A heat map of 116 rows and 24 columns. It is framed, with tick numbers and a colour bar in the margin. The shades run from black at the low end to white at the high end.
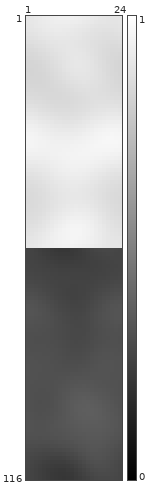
It is made of 2 by 1 panels. Panel 1,1: very high, smooth, faint in contrast. Panel 2,1: low, smooth, faint in contrast.
